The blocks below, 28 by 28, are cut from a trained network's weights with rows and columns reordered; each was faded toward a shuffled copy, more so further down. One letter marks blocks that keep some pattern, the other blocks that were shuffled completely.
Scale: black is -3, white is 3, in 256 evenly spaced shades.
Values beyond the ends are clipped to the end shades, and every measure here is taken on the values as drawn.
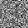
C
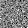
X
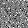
X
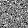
X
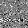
C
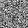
C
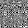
C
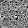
C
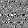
C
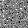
X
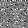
C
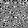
C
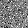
X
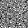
C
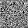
C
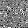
C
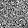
X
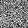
X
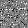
C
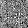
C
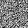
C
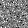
X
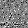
C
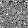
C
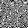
C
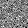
X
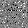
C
